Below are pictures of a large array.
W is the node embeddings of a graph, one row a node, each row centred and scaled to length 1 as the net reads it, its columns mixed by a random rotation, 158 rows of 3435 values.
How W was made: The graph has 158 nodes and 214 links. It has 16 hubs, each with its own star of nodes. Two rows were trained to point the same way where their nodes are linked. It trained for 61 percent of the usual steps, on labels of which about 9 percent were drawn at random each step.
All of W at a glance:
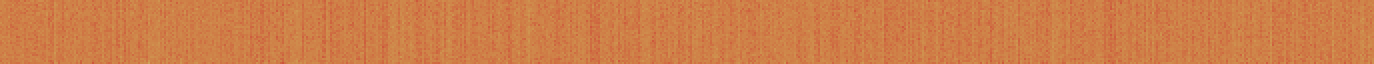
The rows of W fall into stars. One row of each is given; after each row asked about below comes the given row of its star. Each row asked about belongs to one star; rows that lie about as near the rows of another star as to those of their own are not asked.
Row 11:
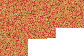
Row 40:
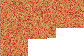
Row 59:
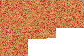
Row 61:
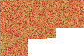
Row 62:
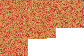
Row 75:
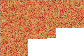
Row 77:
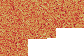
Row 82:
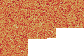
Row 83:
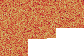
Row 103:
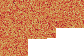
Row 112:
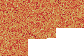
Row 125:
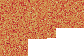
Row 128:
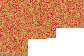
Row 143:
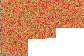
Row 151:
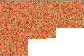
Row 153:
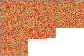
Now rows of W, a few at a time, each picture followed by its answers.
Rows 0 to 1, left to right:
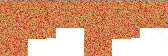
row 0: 59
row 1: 77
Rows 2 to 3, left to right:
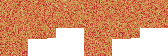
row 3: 153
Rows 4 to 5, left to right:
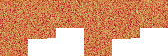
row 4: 83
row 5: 151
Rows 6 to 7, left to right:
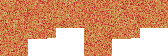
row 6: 82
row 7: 125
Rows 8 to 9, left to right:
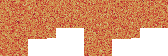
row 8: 75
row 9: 112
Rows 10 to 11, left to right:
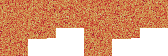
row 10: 62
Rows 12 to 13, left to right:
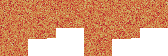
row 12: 83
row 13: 143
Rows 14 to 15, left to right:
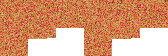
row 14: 103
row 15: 62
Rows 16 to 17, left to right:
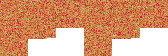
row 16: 143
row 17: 82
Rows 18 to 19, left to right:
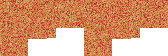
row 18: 75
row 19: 112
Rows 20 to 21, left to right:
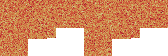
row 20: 125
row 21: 153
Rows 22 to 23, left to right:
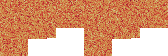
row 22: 40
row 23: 125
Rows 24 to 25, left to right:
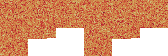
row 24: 59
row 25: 151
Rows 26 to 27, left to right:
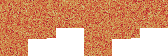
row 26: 151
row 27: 153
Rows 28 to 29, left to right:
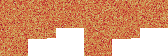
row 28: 103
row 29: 61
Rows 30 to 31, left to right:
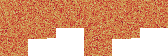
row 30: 77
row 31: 103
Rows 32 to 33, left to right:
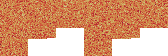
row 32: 11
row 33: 77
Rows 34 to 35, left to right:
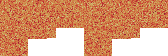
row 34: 83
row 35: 75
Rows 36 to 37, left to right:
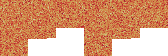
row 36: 83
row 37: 112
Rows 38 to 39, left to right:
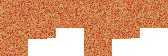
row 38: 82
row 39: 11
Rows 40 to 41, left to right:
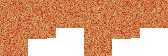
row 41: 103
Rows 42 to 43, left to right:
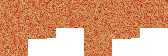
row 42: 128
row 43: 82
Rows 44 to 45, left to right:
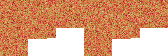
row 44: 75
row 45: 83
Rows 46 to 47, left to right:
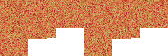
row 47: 128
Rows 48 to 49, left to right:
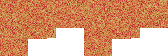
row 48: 112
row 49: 82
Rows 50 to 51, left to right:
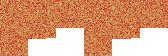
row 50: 143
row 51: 59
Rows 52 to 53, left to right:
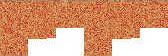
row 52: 61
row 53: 59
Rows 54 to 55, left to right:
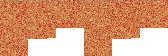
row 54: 125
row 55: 112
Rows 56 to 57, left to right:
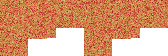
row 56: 103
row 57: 62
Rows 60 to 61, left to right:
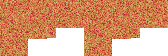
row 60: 112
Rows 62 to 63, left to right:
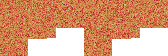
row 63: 82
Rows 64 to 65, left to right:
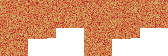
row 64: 112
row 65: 75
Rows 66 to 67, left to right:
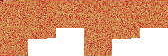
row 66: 82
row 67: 125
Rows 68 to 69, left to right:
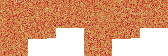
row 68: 75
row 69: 125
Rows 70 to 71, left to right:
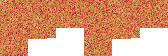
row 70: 128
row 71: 125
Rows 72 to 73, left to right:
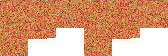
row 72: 75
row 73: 112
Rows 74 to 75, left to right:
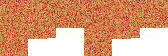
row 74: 11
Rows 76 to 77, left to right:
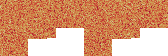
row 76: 77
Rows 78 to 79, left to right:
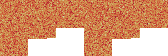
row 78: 40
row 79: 153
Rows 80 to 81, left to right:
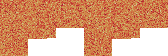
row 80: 59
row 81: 83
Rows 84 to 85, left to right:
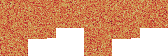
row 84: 61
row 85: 40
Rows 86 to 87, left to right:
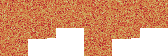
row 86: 83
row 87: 77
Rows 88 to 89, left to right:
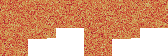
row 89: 61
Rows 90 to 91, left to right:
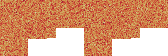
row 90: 128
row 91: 112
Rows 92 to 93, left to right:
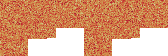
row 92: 82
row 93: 83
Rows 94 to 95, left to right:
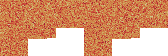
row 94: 77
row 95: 62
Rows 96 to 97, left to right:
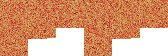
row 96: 83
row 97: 61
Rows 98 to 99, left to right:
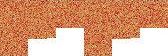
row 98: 125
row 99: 143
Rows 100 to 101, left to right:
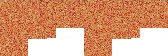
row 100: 128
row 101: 82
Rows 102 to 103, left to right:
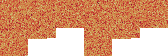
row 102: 103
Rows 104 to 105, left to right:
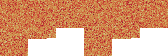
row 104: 112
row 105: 103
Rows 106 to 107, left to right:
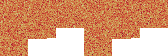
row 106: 75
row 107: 153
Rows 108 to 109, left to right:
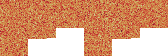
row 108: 62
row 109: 83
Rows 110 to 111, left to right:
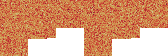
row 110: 40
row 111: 103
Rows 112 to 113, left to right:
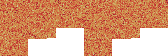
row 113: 112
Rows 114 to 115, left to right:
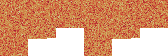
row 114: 77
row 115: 103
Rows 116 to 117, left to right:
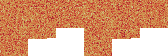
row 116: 143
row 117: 153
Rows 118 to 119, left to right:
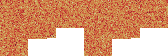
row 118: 77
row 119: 40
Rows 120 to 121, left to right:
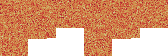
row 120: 75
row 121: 112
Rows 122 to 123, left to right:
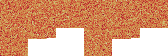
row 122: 62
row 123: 153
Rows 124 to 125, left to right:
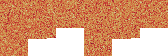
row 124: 151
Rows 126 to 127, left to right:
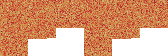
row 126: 75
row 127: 153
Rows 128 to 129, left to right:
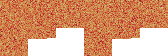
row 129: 143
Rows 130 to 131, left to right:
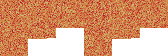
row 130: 59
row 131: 11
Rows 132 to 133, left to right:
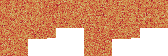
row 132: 11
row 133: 77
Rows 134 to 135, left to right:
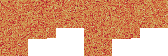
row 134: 143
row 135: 61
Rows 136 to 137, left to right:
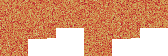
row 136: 128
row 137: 59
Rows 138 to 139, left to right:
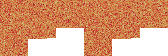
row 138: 59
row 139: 143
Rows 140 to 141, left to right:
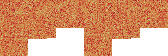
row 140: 75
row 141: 40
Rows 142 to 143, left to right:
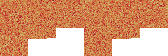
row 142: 128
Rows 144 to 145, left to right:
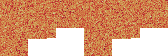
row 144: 83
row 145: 77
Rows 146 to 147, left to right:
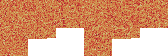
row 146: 59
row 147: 103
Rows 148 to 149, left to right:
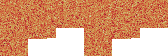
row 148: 77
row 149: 11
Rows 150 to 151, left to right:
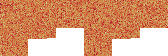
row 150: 59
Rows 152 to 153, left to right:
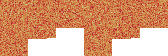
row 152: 83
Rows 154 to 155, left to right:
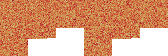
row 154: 11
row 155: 103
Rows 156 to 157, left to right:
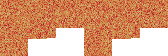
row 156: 11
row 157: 153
